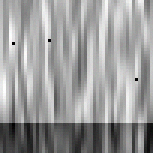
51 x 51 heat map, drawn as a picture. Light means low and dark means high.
Seam: horizontal, 80% of the way down, the bottom part higher. Grain: streaks running down. Lone odd cells: 3, each higher than its neighbours.
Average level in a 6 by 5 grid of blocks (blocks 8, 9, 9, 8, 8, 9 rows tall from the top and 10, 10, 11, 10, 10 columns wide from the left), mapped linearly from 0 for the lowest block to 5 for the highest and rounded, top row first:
1 0 1 0 0
0 1 1 0 1
0 1 1 0 1
0 1 1 1 1
2 2 1 1 1
5 4 4 4 3
